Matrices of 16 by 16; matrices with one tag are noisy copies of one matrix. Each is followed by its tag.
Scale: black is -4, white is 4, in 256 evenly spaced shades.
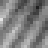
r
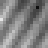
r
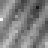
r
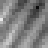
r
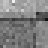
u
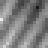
r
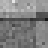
u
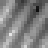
r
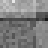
u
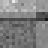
u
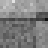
u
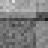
u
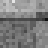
u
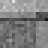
u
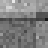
u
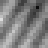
r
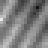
r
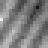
r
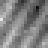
r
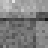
u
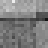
u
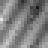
r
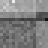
u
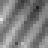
r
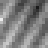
r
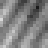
r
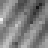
r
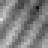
r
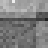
u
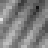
r
